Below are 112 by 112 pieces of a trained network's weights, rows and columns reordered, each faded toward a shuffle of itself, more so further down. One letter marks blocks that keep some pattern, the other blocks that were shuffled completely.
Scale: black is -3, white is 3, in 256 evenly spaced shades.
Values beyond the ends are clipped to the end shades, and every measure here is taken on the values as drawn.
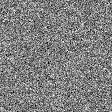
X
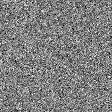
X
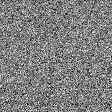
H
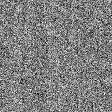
H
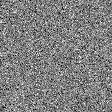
H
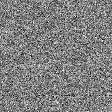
H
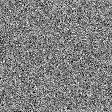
X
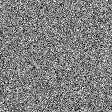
X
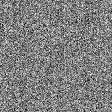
H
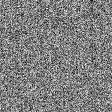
H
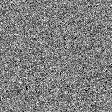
H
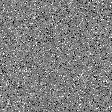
X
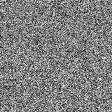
H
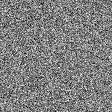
X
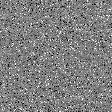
H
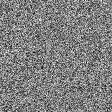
X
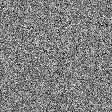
X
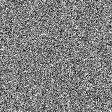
X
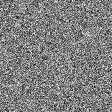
X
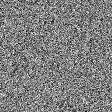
X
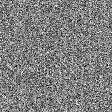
H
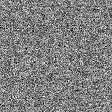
H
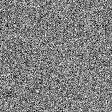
H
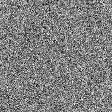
H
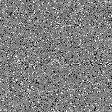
H
